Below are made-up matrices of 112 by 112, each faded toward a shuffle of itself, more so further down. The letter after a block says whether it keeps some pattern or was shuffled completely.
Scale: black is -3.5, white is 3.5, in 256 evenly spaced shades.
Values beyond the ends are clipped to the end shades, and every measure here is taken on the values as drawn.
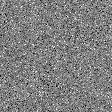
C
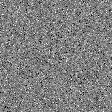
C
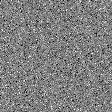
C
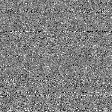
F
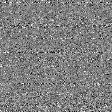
F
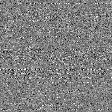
F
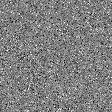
C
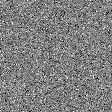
C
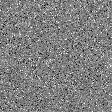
C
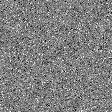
C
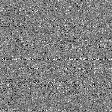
F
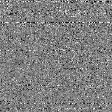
F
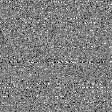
F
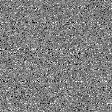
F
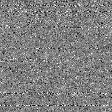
F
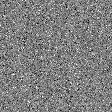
C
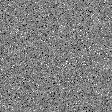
C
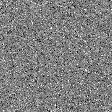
C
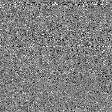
F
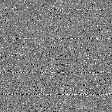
F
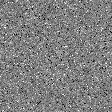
C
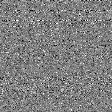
F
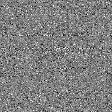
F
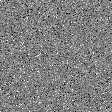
C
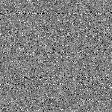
F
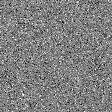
C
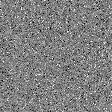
C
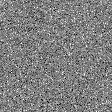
C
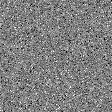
C
